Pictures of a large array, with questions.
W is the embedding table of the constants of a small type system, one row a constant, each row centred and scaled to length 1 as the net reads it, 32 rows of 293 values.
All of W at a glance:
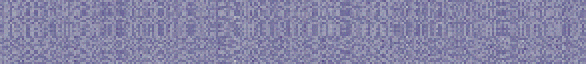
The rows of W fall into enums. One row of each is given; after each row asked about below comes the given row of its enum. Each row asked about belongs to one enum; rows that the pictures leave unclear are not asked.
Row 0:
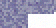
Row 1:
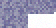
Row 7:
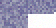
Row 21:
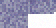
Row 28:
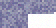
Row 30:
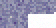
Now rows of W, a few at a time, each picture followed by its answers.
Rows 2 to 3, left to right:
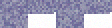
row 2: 7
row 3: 28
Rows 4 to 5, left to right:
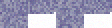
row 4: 21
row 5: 1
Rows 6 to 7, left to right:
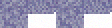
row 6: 7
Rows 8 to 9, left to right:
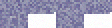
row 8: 30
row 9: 28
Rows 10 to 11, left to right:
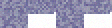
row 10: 1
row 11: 0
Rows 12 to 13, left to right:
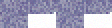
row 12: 21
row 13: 21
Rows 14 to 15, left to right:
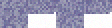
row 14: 1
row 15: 21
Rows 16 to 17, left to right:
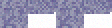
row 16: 1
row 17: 1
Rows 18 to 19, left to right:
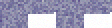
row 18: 28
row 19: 30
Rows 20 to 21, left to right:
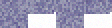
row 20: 0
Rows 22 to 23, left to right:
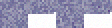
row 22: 28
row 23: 0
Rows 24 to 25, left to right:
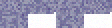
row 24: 30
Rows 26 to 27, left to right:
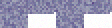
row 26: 7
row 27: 0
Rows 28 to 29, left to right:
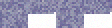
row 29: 1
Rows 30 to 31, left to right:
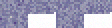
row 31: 28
